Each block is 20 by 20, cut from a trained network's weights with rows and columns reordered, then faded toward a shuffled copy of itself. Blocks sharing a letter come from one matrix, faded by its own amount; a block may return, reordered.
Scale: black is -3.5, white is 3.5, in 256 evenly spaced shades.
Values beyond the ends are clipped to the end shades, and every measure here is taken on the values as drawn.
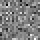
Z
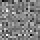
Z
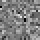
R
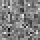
Z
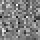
Z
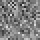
R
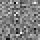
Z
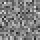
R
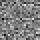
R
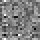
Z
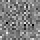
Z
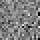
R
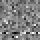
R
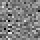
Z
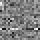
R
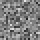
Z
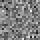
R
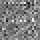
Z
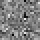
R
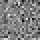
Z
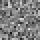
R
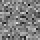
R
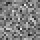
R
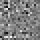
Z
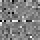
R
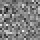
Z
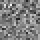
R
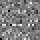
R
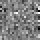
Z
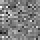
Z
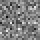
R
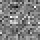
Z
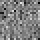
Z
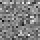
R
